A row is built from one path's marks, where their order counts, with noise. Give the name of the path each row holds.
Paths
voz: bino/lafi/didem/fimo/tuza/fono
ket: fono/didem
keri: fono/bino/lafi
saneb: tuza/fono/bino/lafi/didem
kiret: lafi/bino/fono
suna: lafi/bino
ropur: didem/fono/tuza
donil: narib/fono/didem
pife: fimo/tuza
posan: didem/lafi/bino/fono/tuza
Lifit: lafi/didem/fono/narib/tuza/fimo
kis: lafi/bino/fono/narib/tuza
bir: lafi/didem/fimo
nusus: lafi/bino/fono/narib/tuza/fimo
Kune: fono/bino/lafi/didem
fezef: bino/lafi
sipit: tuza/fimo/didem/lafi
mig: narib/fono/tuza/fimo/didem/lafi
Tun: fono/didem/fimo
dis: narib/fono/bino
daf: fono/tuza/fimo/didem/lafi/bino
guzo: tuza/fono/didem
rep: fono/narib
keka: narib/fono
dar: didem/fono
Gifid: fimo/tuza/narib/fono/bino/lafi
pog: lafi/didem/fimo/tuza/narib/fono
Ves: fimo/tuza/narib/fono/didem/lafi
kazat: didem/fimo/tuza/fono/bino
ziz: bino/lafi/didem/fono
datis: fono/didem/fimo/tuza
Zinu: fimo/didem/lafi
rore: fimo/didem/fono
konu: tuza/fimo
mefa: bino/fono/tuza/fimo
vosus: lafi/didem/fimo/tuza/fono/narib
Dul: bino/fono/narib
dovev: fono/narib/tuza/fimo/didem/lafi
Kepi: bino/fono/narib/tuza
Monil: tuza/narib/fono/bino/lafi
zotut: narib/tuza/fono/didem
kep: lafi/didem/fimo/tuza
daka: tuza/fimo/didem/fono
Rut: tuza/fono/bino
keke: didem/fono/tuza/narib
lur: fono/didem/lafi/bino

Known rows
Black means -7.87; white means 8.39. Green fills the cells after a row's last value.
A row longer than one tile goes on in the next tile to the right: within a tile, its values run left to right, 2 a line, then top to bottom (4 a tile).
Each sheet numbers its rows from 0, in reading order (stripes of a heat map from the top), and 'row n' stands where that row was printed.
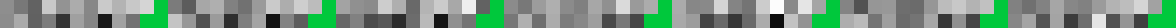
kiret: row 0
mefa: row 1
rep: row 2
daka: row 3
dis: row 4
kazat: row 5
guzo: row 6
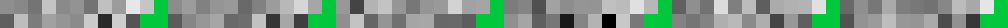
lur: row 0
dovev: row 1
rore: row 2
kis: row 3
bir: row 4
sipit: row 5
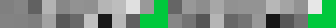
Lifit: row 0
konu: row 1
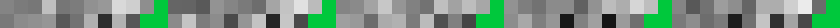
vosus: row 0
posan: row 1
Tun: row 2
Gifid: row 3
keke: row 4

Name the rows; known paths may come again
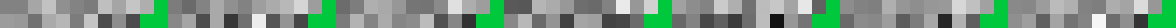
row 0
Tun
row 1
guzo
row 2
datis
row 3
pife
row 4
rep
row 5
pog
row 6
ket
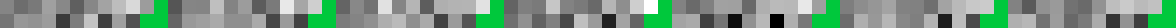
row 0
Ves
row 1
kep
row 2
bir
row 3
fezef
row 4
Kepi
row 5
daf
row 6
kazat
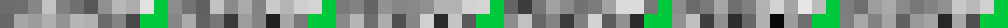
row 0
Zinu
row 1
kiret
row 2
saneb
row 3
ropur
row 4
Rut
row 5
voz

